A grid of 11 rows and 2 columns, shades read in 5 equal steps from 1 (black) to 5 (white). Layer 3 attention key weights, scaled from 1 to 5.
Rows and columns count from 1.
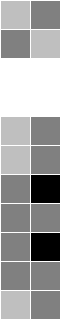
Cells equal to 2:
0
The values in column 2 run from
1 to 5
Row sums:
7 7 10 10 7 7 4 6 4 6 7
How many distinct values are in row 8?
1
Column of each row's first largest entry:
1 2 1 1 1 1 1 1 1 1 1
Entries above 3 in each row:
1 1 2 2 1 1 0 0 0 0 1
